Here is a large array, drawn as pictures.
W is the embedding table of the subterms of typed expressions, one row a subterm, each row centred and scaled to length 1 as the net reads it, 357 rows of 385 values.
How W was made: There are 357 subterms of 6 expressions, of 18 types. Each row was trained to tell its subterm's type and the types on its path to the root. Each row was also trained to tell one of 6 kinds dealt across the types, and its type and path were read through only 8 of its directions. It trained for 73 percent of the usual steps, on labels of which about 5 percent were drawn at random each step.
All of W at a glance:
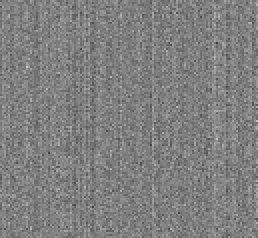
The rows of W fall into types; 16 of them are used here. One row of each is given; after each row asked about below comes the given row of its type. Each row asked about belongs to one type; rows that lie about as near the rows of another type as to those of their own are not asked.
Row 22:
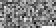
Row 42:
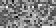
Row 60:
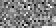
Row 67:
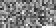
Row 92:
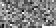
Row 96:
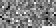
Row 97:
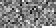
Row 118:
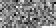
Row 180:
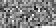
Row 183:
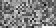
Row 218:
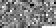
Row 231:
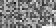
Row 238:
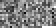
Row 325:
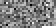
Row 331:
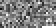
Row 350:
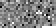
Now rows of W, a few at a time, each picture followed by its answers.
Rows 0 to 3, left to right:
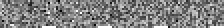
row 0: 92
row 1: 96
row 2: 42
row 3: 42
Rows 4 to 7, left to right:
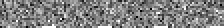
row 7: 97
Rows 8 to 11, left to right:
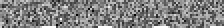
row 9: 22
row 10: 67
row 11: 92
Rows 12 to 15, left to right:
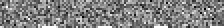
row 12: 42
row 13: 231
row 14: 218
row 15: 96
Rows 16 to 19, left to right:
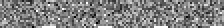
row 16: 118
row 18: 331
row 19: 67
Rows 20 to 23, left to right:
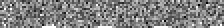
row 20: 67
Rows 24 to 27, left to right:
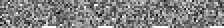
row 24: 60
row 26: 97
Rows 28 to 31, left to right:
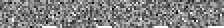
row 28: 97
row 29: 67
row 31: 350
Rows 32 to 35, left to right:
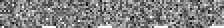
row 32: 238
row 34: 92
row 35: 118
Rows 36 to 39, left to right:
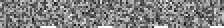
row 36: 22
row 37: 180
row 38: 92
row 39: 67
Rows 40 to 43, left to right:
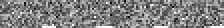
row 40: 92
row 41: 96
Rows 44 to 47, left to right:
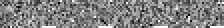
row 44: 42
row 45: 218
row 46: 118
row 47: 231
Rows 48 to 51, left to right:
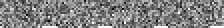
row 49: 183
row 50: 331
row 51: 325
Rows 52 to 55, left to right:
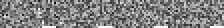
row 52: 96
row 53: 92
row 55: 231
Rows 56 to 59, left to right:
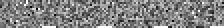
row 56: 96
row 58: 22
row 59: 92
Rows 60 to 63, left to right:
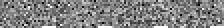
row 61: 96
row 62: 325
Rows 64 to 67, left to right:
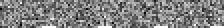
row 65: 67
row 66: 92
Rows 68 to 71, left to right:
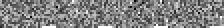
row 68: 92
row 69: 92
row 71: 325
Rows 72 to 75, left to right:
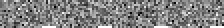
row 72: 180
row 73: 218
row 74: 67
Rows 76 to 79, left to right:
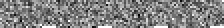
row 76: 118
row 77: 22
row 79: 218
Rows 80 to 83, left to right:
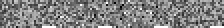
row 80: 42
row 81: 67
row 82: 218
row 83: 22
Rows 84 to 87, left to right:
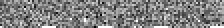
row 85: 238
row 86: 60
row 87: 22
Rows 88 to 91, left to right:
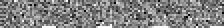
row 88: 22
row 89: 325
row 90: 350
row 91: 97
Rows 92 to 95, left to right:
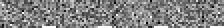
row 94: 96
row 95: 67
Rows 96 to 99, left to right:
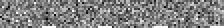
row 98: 42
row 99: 238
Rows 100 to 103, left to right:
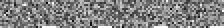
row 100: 238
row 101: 22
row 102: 231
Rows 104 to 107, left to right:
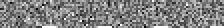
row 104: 238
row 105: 60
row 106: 325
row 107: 67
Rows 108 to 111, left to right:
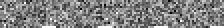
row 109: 92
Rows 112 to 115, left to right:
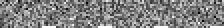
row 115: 97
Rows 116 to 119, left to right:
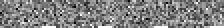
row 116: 180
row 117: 92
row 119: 350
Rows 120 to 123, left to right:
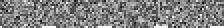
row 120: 97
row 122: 92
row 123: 97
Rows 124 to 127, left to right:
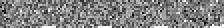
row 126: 97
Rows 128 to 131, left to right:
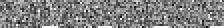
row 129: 231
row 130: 60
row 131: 325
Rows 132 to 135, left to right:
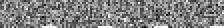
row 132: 331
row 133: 67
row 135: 331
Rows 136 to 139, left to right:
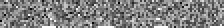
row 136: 67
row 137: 42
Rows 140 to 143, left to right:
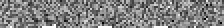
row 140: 92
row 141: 22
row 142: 42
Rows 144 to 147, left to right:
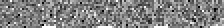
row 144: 325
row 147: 350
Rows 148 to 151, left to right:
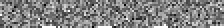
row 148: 238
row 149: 42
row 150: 331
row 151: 42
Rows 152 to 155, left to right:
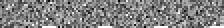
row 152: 231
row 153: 331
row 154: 350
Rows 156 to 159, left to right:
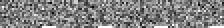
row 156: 325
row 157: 92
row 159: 42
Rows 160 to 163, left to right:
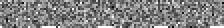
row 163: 218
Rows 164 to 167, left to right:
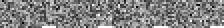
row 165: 60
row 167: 22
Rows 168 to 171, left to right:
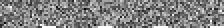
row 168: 22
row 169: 118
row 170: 331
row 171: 42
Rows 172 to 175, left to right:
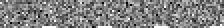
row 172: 67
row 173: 42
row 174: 238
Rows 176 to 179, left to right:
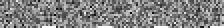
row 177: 231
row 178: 331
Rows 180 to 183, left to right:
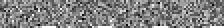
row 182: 42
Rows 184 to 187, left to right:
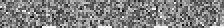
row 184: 238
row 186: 67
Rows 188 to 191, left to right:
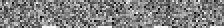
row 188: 218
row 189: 60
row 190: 96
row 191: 180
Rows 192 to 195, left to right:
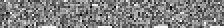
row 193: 60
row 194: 231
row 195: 183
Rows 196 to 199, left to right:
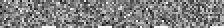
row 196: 180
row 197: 92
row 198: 231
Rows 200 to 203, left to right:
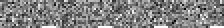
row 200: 22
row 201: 22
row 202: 331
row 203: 96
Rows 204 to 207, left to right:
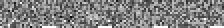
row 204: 231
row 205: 325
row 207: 231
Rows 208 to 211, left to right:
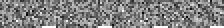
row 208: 350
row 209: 231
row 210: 42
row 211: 238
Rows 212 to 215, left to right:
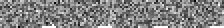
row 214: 325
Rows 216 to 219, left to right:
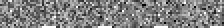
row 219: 96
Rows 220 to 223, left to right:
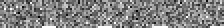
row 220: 67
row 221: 22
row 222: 67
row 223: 325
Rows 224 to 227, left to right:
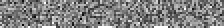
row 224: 60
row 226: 180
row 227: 42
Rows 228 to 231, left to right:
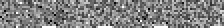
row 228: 218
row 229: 42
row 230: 331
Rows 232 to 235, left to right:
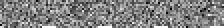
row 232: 231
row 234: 97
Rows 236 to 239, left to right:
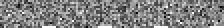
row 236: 96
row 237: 118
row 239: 350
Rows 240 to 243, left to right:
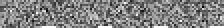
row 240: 180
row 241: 325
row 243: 60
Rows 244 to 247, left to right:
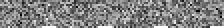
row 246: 331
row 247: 325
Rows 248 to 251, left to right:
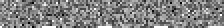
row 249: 218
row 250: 92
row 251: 96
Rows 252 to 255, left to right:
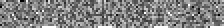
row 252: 350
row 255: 92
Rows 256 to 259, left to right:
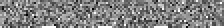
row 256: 331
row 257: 183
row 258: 118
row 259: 96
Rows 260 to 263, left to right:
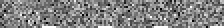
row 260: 96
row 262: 325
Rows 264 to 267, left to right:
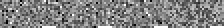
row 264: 97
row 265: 238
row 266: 238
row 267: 67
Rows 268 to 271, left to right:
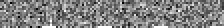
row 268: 238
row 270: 231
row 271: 60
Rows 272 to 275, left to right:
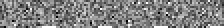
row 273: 22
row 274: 96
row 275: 97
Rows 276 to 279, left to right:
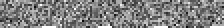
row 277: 67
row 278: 331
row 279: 118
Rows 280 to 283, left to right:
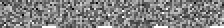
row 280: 22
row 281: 231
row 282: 325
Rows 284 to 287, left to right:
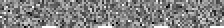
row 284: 180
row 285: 180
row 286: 180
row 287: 350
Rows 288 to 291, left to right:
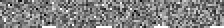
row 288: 238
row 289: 325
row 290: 67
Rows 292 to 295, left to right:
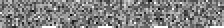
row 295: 350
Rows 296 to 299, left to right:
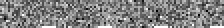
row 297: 67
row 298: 118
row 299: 42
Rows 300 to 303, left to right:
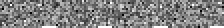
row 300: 60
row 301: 350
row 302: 42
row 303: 96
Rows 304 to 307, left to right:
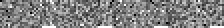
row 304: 238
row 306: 97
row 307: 42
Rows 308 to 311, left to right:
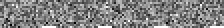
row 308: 97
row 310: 331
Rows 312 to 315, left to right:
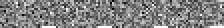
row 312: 96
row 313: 42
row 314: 238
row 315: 331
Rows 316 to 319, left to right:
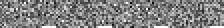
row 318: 183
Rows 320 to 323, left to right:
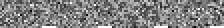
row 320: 60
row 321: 350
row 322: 92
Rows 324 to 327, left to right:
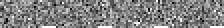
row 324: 97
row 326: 180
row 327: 67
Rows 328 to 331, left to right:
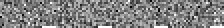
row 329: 325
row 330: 96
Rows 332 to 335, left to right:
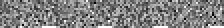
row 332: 180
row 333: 180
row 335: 97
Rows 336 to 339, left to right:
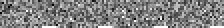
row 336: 350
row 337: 231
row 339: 22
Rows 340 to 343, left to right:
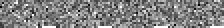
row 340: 96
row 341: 96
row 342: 325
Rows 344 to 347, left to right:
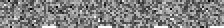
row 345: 92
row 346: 92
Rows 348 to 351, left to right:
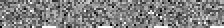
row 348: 22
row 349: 231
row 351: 22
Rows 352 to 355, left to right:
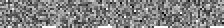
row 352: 22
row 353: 118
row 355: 22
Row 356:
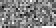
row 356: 180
